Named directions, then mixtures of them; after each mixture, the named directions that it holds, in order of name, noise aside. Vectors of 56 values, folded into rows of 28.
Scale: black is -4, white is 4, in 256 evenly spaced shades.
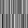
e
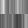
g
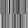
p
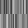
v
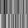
p, v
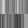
g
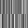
e, v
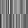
p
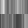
g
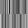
p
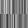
v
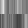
g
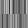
e, p, v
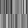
v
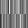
p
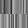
v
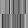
e, g, p
